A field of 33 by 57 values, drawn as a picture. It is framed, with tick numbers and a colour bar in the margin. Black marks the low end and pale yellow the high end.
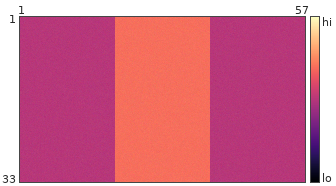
The table splits into one row of 3 panels. Panel 1,1: middling, flat. Panel 1,2: high, flat. Panel 1,3: middling, flat.
